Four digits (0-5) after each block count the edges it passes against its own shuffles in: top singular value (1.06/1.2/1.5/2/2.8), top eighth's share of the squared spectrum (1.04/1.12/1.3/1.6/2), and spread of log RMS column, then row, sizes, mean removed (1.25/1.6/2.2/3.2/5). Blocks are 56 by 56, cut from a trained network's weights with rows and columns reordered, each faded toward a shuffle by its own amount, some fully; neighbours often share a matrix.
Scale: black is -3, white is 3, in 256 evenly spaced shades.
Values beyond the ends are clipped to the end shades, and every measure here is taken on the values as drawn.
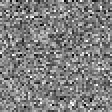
3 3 0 2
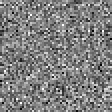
3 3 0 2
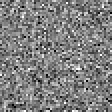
2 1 0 1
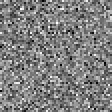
3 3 0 1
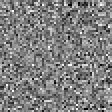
3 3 1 2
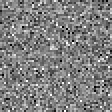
0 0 0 0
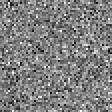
0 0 0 0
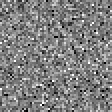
0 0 0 0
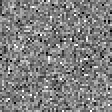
0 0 0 0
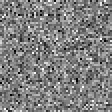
2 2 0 1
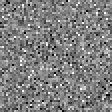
0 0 0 0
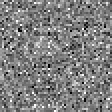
3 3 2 1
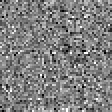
3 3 1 1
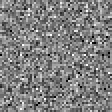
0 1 0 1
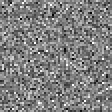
0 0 0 0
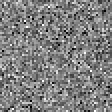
0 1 0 0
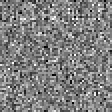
2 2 1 1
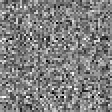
2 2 0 2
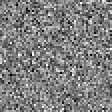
1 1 0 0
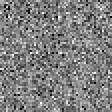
1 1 0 0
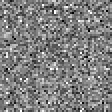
3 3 1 2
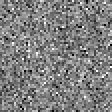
1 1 0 0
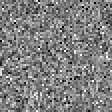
1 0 0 0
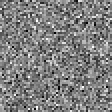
1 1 0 0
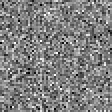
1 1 0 0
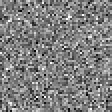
1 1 1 0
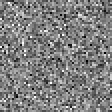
0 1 0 0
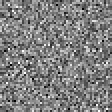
2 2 0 0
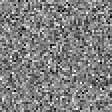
1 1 0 0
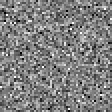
1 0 0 0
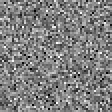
1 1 0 0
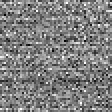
3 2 1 0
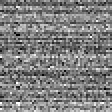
4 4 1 2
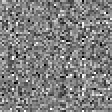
3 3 2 2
